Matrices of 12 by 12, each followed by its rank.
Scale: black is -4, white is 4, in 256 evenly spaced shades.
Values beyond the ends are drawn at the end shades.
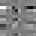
two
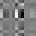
one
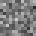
full rank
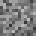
full rank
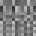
two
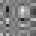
two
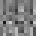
two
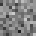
full rank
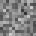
full rank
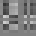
one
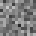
full rank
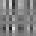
one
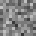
full rank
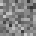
full rank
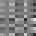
one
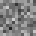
full rank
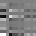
one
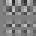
one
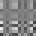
one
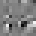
two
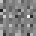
two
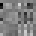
two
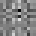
two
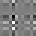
one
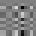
one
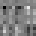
two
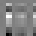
one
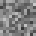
full rank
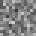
full rank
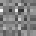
two
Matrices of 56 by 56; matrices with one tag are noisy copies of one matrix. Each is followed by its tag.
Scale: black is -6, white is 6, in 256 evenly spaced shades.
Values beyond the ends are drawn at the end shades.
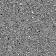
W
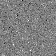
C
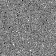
C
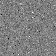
W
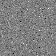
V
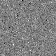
C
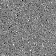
C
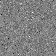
W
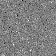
C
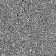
C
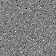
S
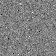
W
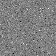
V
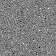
V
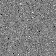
W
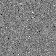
W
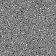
V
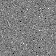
V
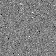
W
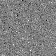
C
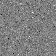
W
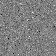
W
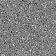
C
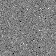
V
